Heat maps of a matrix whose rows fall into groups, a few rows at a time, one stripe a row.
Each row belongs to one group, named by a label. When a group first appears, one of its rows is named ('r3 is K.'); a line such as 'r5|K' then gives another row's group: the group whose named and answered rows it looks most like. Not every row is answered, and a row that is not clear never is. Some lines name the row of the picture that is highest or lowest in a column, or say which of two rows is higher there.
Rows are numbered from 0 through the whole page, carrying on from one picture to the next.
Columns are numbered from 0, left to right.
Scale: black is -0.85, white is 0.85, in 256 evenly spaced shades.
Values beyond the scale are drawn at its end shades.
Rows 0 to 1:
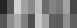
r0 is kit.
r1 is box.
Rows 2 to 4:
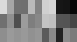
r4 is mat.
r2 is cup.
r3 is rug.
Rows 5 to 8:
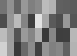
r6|box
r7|mat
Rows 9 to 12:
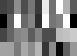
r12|mat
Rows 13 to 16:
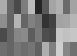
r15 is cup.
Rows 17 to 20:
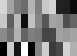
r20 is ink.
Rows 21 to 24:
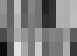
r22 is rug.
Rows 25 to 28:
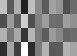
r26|ink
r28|ink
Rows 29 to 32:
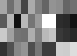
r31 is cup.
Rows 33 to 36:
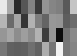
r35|mat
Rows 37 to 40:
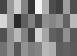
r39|box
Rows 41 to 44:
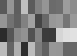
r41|ink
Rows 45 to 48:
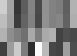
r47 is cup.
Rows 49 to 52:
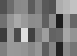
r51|ink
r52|mat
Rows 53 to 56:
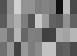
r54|box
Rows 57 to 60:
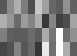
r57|box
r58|mat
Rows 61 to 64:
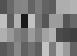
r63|cup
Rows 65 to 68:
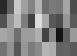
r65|kit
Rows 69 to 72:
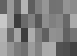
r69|ink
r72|cup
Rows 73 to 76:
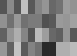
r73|ink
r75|box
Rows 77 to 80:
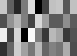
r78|box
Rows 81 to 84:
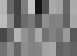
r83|kit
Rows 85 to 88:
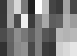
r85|box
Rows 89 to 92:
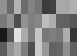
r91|kit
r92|box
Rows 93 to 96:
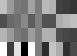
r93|cup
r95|cup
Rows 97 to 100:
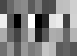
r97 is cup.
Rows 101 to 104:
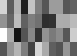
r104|box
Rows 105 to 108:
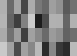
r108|mat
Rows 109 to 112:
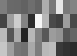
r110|box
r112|cup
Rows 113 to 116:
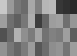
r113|cup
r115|kit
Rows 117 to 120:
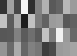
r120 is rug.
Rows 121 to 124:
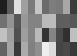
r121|kit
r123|mat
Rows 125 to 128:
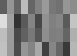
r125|ink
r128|mat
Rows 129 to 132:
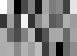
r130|ink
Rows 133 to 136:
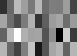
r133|kit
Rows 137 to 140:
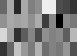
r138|mat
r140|kit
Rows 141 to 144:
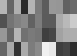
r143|rug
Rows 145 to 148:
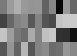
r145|mat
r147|cup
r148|ink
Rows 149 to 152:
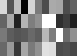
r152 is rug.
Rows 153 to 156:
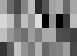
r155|cup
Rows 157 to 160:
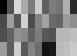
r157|kit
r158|ink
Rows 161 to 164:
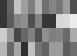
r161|kit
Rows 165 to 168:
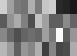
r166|box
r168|mat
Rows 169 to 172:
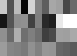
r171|rug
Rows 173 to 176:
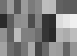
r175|rug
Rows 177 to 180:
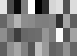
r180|box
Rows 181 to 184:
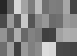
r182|ink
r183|rug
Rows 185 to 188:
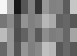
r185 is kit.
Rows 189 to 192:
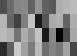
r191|mat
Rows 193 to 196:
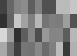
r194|kit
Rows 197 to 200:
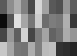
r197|box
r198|kit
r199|ink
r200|cup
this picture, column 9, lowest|200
